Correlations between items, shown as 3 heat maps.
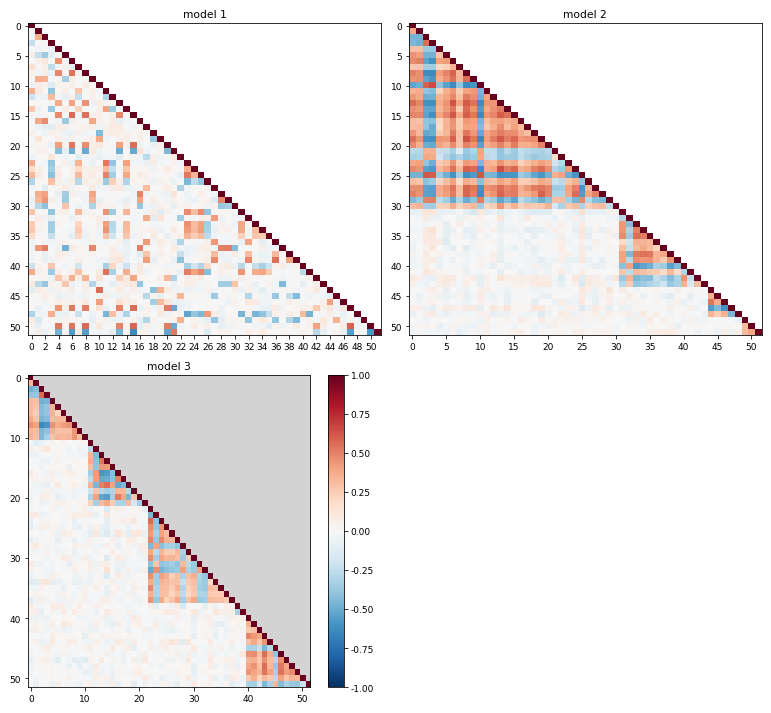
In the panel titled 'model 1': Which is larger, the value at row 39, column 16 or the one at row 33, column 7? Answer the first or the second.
the second
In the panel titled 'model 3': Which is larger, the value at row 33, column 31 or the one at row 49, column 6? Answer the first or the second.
the second
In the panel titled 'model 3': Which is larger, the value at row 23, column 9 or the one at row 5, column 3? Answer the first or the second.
the first
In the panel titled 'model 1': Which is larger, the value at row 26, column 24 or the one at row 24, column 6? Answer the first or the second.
the second
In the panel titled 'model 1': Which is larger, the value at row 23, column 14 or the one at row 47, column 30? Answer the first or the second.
the first
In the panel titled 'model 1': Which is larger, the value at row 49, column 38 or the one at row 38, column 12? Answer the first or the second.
the second
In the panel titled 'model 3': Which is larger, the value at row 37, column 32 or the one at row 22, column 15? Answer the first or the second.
the second
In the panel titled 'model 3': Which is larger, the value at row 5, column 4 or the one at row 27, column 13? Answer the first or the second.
the first
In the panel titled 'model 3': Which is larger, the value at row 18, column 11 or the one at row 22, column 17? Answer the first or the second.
the first
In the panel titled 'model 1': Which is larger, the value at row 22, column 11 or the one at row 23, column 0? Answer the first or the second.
the second
